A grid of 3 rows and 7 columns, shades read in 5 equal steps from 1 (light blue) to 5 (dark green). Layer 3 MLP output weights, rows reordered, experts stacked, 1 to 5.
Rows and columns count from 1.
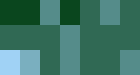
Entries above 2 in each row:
7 7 5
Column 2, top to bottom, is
5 4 2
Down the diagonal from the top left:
5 4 4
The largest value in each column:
5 5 4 5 4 4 4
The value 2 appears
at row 3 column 2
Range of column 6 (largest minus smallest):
1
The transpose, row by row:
5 4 1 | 5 4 2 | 3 4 4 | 5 3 3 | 4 4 4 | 3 4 4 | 4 4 3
